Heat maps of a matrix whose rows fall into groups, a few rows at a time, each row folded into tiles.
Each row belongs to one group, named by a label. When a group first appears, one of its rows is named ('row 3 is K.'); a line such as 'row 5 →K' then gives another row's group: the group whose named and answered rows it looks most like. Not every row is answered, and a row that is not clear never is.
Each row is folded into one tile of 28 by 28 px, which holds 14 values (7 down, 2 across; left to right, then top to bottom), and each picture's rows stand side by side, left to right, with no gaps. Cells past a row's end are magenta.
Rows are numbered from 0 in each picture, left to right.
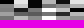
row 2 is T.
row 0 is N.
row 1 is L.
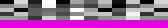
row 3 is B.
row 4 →L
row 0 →T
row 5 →T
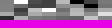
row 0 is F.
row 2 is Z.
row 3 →L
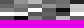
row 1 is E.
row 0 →B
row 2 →Z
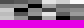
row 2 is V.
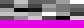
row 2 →F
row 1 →Z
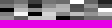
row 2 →V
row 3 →Z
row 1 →L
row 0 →Z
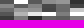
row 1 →B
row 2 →Z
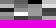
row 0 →Z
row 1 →N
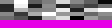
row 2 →E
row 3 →L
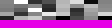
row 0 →F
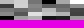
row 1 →Z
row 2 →F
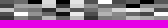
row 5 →T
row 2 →T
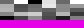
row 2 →F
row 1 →N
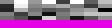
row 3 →B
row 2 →V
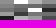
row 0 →F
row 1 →E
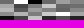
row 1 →T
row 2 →B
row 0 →V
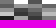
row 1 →V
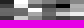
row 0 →N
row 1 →E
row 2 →B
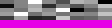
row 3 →Z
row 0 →B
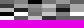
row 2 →Z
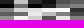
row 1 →L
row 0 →L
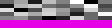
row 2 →F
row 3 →T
